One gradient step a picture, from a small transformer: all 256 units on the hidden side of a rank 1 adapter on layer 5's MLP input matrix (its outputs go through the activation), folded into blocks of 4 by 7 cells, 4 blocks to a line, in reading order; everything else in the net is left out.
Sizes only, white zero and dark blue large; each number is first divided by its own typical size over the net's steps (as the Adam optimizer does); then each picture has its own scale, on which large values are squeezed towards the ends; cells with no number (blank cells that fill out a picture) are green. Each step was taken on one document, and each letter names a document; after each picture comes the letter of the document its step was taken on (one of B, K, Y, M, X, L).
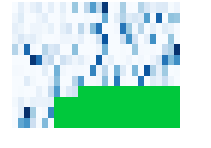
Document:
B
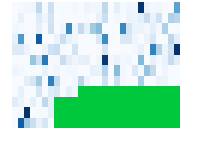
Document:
B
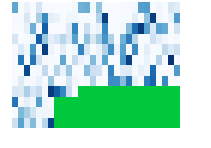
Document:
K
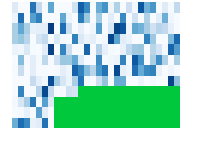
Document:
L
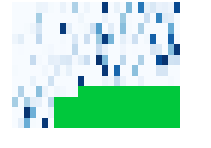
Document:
B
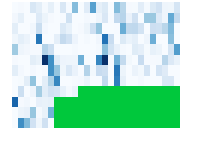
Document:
B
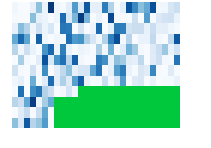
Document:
L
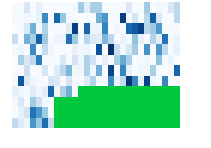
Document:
K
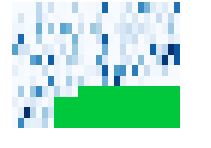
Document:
B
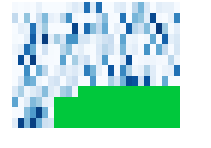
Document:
K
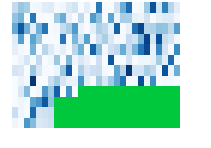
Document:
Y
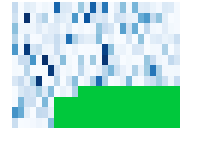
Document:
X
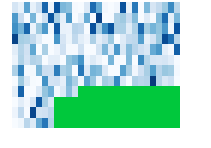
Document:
Y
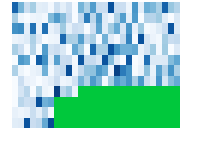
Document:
Y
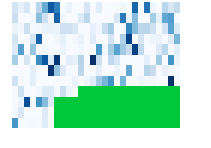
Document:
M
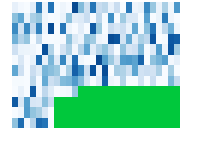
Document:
L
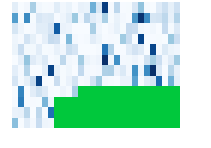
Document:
X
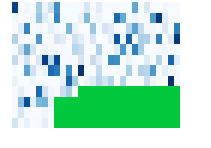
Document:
M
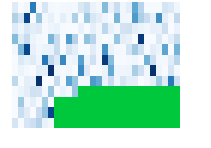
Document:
X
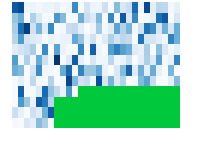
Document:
Y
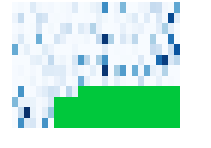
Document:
B
